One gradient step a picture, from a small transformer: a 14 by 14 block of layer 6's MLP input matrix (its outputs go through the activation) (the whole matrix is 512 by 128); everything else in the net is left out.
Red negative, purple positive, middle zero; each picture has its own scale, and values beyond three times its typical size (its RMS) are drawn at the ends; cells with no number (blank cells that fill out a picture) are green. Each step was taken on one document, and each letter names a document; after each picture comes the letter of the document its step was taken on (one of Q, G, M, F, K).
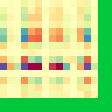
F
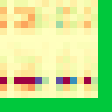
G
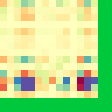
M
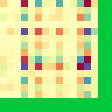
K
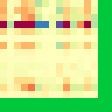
G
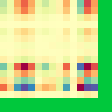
M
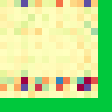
K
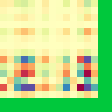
M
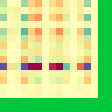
F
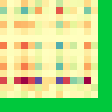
G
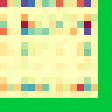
K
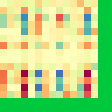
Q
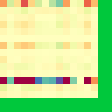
G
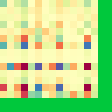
Q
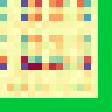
F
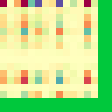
Q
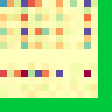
Q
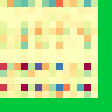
Q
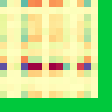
F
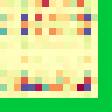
K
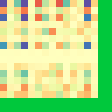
Q
